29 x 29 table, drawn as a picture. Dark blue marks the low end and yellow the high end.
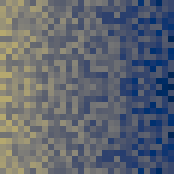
Slope: up to the left. Odd rows or columns: none. Mirror symmetry: top to bottom. Grain: fine.
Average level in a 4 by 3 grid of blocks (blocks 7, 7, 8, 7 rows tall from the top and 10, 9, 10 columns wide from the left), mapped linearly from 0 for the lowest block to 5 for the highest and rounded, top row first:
520 / 530 / 530 / 520
